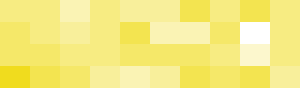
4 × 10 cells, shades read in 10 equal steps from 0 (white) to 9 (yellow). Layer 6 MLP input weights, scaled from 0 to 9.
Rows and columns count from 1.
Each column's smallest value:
5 5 3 4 3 3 3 5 0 4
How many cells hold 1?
0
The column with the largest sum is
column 1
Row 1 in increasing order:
3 4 4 5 5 5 5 5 7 7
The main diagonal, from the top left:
5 5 5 4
